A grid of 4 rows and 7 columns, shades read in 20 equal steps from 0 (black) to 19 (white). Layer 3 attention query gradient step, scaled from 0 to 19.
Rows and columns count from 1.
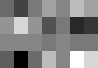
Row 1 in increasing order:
5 8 9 10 12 12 14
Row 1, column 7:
12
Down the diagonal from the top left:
8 16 10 14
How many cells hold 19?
1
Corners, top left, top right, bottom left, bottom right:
8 12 7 16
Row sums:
70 60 67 74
